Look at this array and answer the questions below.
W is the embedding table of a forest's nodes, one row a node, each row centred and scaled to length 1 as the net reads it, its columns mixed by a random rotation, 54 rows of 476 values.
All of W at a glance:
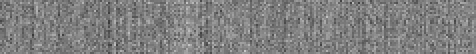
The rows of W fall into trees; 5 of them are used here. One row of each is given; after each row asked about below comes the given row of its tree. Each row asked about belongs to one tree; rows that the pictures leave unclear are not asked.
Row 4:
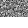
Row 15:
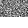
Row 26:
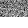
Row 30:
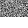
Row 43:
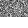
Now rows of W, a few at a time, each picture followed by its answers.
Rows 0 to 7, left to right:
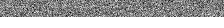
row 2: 30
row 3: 30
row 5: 26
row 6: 30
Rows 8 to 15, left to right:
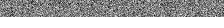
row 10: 26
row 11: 4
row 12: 30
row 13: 26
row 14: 26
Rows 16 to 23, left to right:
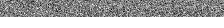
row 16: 43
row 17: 26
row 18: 43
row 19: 30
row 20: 30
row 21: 30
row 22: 30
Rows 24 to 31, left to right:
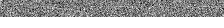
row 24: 15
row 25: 30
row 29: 26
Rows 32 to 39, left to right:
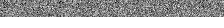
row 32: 26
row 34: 26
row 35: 26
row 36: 26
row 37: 30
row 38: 43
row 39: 26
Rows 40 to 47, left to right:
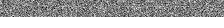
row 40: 15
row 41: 4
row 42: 30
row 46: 30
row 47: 4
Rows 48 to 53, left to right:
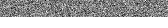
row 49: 26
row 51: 43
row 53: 4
